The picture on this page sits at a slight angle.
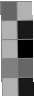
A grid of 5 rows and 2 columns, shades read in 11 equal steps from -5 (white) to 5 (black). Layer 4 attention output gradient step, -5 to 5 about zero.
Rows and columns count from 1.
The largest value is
5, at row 3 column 2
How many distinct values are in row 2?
2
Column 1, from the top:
1 -2 -2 0 -2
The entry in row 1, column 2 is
-2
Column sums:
-5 12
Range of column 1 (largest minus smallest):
3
